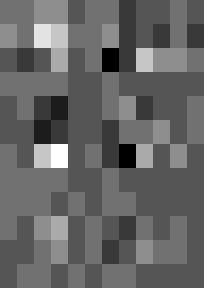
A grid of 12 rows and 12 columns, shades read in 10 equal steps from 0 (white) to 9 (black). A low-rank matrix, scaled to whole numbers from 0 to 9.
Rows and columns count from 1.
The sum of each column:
64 66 57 53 69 66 70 74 62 68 64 70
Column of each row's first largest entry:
8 8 7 5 4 3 8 5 4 8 7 1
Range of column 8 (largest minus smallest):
5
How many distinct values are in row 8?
2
